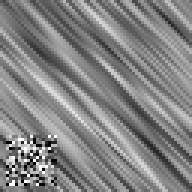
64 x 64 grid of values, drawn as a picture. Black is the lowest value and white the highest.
There is no overall slope. The bottom left is the roughest part. An odd patch, rougher than its surroundings, sits in the bottom left. The grain runs diagonally down to the right. Overall the values sit about 50% of the way up the scale. The ninth with the highest average is the middle left. Neither half mirrors the other.
